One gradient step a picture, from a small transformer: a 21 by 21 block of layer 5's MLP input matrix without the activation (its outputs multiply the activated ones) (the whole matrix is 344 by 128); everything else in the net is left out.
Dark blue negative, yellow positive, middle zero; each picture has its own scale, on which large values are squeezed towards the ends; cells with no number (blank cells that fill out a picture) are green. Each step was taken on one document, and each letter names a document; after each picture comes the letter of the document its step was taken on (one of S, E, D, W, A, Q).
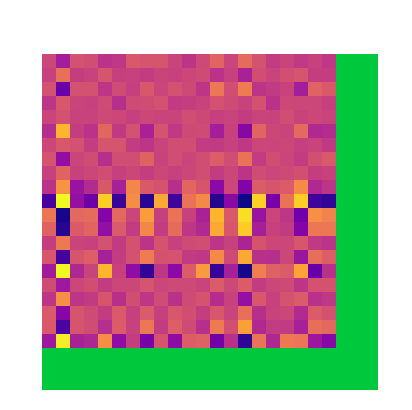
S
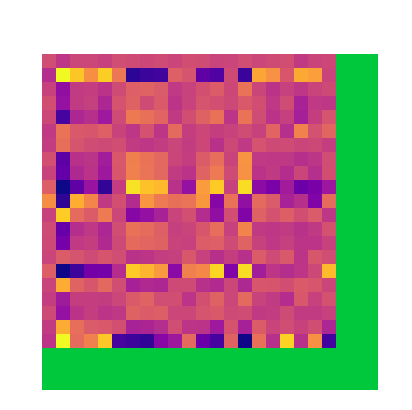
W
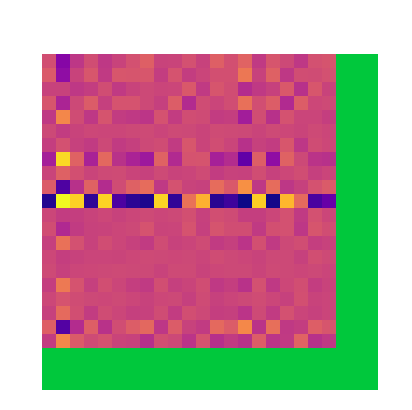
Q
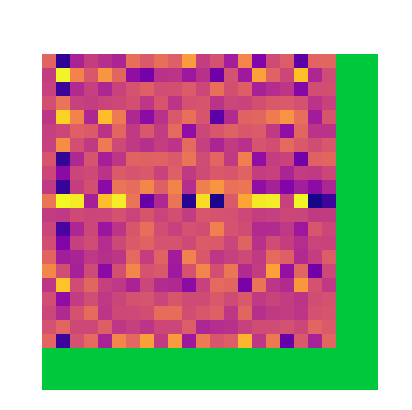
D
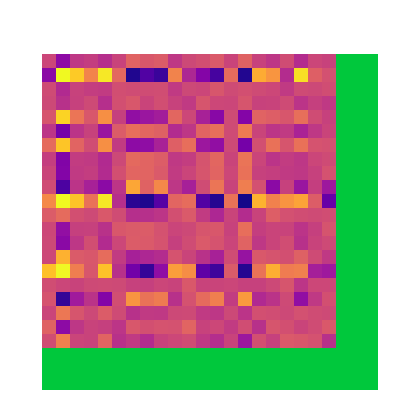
W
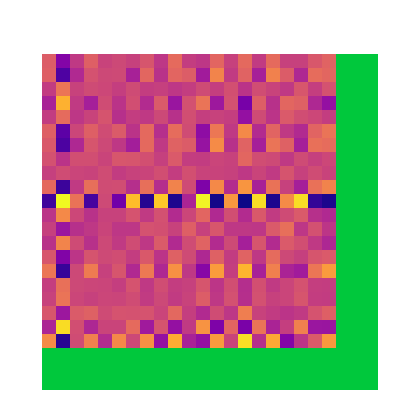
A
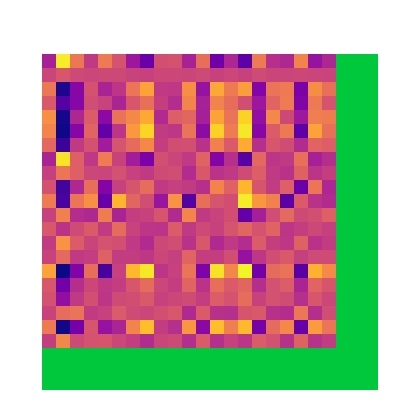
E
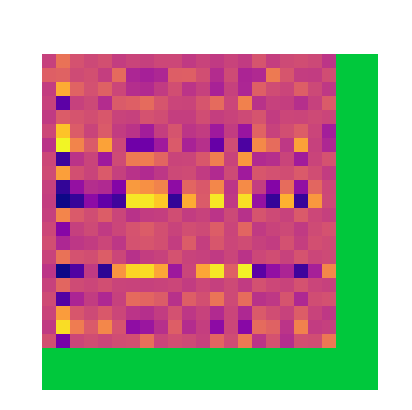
W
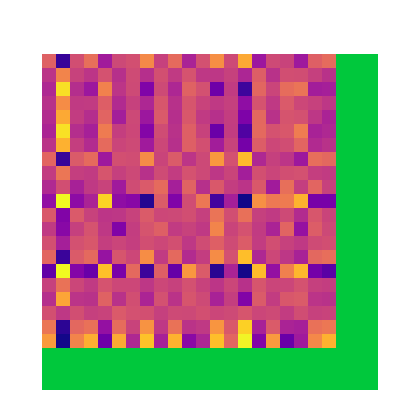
S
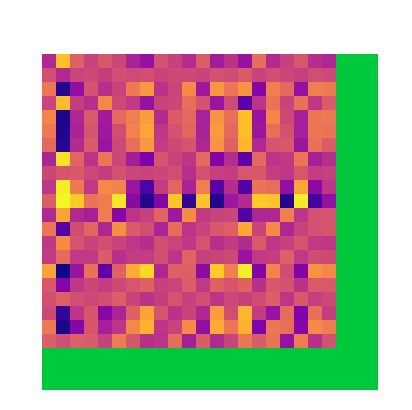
E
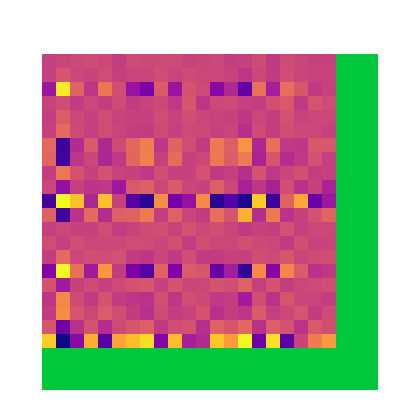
Q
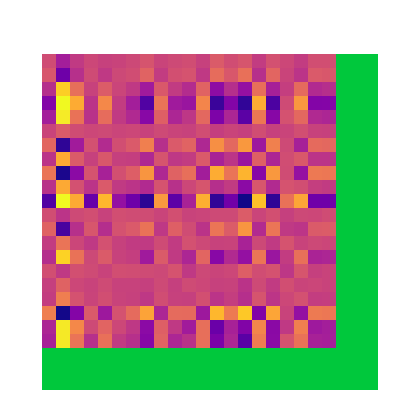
Q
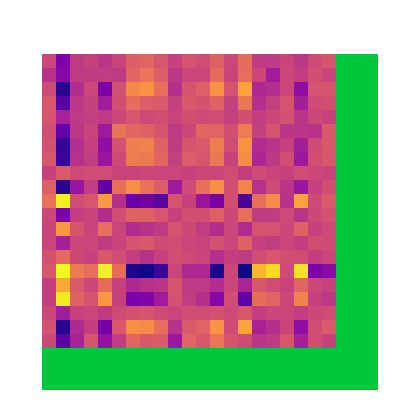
W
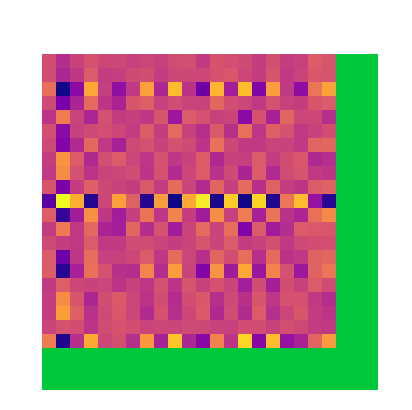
A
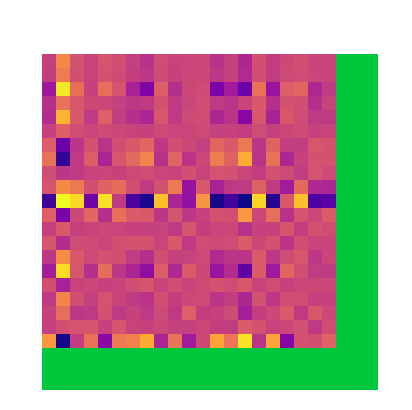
Q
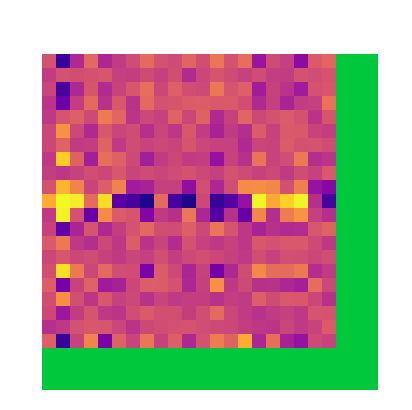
D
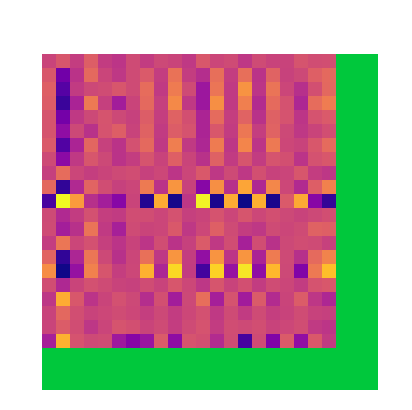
A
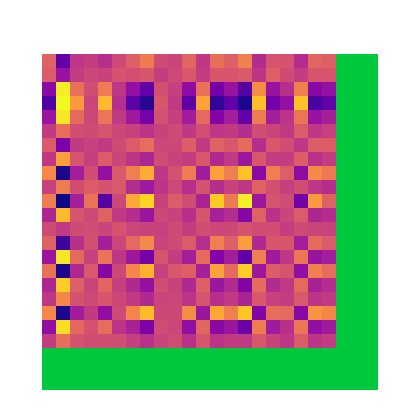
E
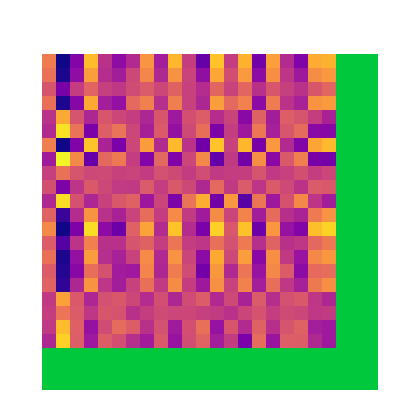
A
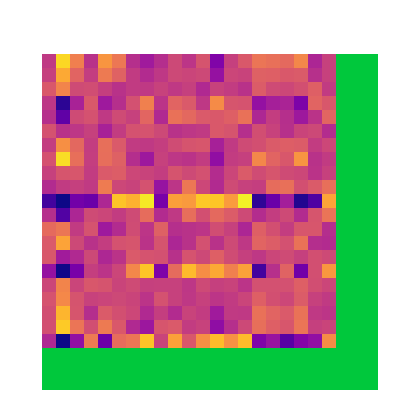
D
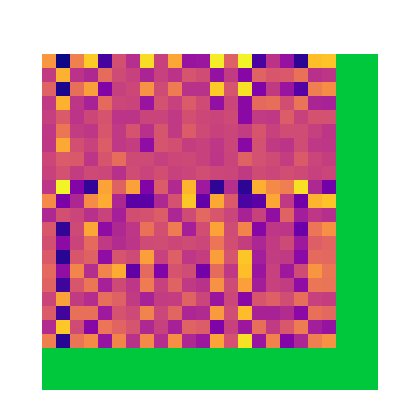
S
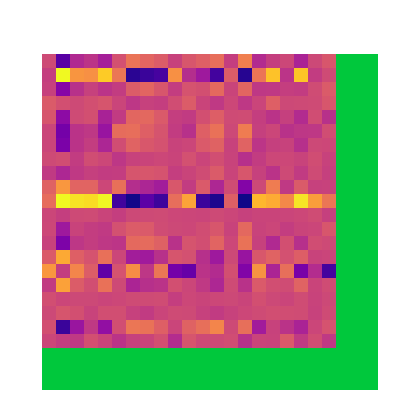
W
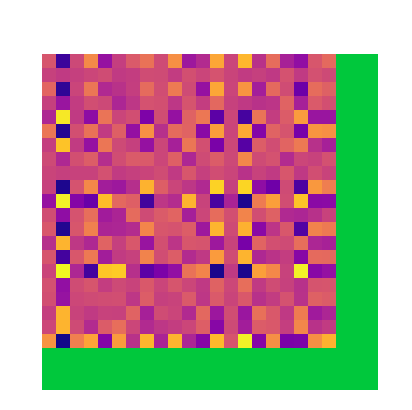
S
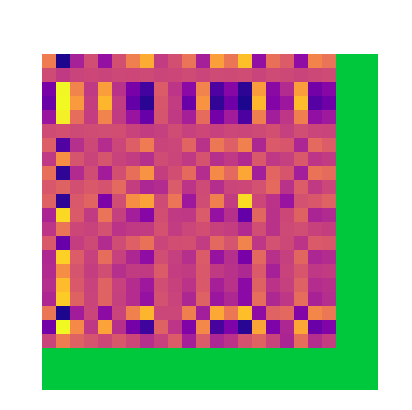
E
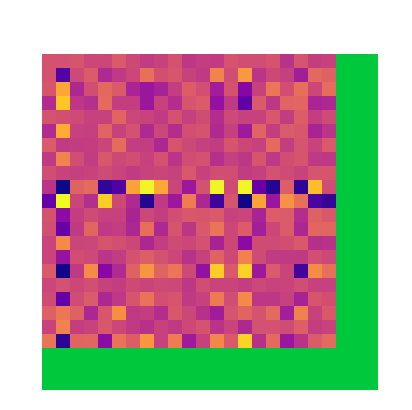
S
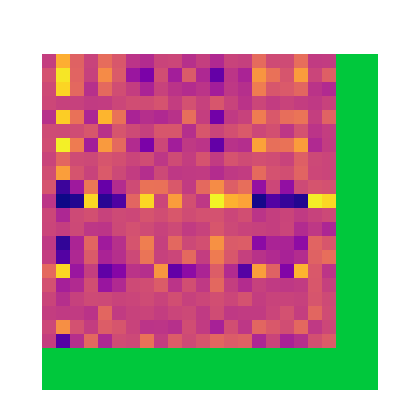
D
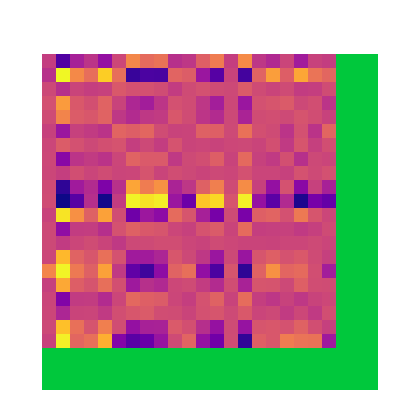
W
